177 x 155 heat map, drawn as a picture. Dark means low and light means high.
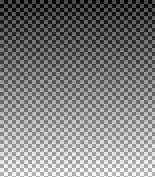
Odd rows or columns: none. Grain: checkered. Slope: up to the bottom.
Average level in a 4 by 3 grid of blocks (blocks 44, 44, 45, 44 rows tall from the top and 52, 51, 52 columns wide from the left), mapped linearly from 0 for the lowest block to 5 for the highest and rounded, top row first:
000 | 222 | 333 | 555
